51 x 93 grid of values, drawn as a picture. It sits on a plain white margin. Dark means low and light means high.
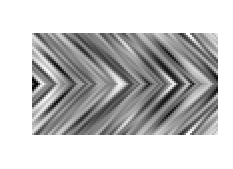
Mirror symmetry: top to bottom. Slope: none. Average level on the scale: 50%.
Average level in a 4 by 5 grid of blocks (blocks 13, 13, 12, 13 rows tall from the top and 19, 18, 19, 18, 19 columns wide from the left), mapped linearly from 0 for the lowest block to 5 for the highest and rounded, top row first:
5 1 4 3 5 / 4 3 3 0 3 / 4 3 3 0 3 / 5 1 4 3 5
